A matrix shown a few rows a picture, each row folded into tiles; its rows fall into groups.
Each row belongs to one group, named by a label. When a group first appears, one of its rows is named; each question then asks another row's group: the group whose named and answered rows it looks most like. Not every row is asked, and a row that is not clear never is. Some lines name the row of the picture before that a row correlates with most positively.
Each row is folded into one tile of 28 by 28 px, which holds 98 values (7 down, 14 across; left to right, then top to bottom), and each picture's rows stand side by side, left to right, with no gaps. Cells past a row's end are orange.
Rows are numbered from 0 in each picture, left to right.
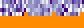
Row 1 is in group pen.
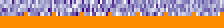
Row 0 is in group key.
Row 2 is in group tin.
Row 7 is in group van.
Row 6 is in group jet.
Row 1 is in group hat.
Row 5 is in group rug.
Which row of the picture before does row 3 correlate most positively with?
0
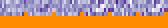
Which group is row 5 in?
tin
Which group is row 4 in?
rug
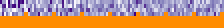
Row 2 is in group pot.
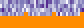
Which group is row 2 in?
jet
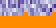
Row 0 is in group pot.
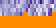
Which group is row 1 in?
key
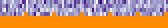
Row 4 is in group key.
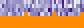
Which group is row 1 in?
hat
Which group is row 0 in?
van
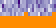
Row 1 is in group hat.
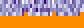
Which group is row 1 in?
van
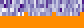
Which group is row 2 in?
hat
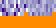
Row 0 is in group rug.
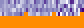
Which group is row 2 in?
jet
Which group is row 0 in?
tin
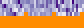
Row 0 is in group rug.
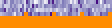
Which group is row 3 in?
key
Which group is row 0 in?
hat
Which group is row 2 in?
pen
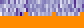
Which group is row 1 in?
jet
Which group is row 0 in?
tin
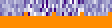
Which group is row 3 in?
jet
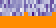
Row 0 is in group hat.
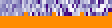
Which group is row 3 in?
tin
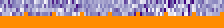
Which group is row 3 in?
rug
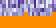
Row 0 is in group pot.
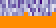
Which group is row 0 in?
pot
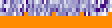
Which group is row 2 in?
hat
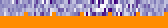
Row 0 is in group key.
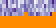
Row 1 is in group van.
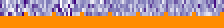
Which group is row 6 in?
pen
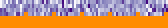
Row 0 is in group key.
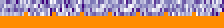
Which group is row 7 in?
tin
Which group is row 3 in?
tin
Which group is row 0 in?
van
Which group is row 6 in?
jet
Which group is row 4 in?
tin
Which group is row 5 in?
tin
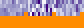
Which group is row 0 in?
key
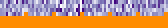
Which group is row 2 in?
hat
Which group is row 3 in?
jet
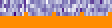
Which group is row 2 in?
tin
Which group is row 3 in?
van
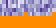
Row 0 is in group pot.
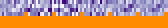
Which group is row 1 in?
hat
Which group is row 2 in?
pen
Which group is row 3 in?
pen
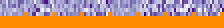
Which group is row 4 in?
pot
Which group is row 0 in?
pot
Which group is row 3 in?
pen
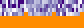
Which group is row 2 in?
jet
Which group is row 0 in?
pot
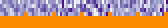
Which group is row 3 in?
rug
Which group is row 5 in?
hat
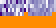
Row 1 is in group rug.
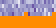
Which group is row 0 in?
rug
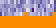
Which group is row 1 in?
hat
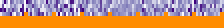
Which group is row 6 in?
hat
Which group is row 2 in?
jet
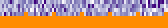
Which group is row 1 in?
pen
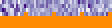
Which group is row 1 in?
pot
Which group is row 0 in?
rug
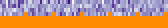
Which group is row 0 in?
pot
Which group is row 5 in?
hat
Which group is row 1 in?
key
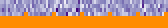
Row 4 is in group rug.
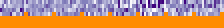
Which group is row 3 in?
jet
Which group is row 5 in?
pot
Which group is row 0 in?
hat
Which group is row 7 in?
pot
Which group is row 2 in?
tin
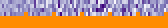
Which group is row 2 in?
van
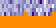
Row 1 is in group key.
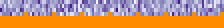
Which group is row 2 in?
jet
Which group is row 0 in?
hat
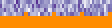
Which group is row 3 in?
key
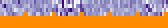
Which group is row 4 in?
pot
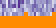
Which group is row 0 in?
pot
